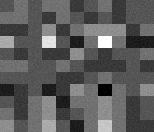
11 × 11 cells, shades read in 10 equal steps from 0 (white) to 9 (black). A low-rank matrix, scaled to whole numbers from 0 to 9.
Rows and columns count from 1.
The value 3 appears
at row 4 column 1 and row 11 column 4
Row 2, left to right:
5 5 6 7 5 6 7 6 7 6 6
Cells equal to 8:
7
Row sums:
64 66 60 56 67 67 67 69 62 61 58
